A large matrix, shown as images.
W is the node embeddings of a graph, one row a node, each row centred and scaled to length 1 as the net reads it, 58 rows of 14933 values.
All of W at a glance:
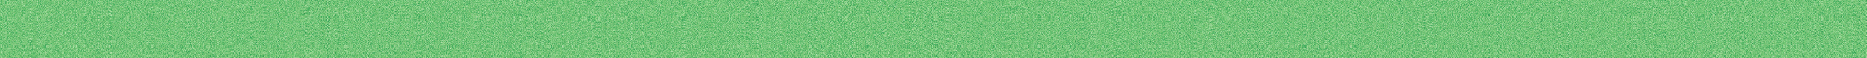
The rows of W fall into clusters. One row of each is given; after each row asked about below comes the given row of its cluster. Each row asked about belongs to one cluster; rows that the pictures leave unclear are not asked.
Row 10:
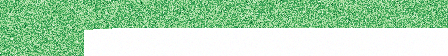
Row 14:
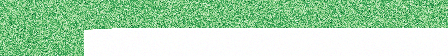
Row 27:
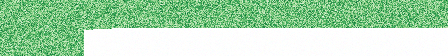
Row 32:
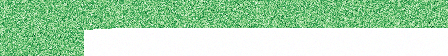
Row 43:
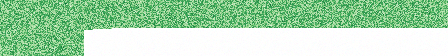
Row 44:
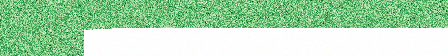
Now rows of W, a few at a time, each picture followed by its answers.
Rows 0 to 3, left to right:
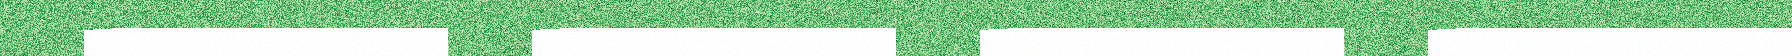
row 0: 32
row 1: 43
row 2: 44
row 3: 43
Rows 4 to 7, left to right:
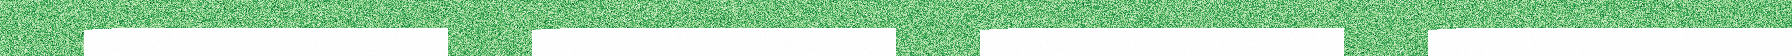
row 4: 43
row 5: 14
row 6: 27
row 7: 10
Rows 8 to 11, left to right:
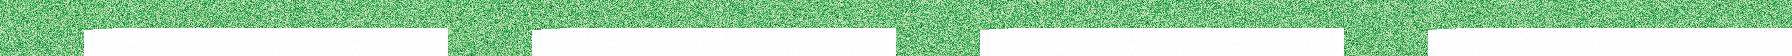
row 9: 32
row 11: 14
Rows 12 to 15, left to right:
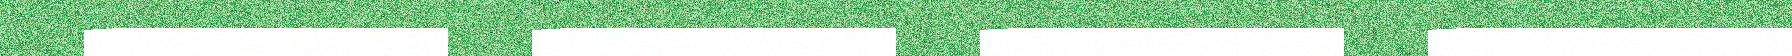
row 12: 32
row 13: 10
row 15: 14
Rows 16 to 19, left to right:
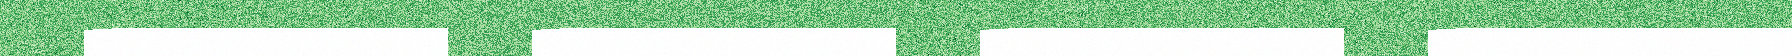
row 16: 43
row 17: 43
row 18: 14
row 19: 43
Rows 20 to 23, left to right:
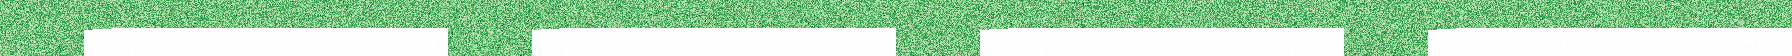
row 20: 43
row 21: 44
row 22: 27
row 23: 32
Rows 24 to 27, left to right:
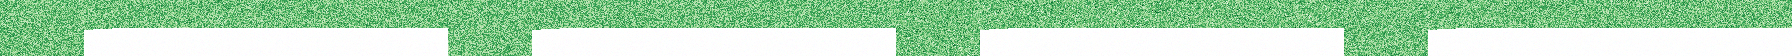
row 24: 10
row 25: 43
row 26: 10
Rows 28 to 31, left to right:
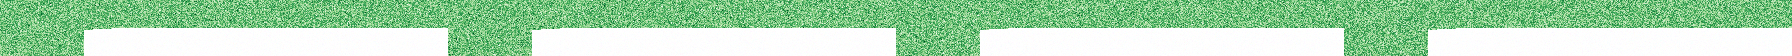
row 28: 43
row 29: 32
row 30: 14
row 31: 44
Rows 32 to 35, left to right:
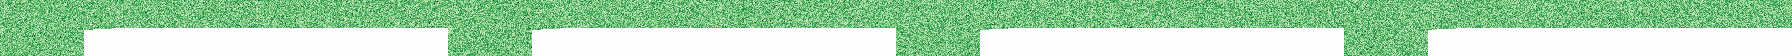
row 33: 32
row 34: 10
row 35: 14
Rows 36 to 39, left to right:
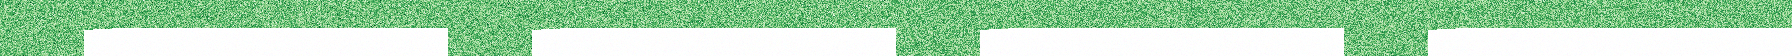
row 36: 32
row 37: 27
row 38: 32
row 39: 43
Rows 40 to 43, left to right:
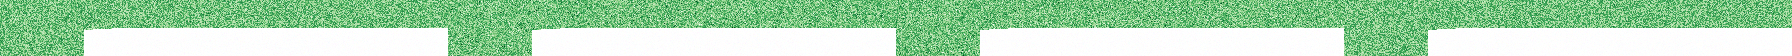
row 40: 44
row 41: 14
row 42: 44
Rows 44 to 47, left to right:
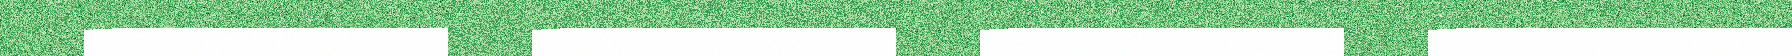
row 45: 10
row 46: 10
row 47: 10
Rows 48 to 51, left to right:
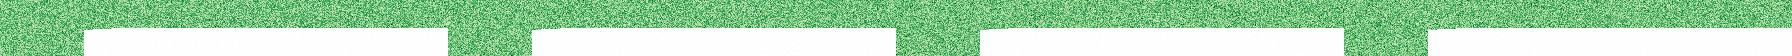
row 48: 43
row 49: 14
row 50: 10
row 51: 27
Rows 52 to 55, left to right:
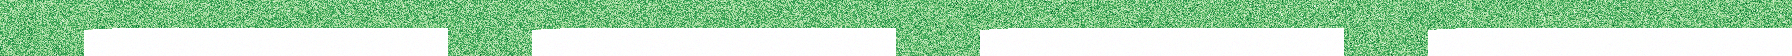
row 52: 14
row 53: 14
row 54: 27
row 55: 44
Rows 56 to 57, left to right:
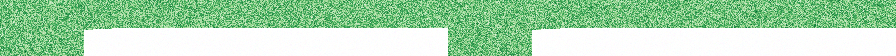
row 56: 44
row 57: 14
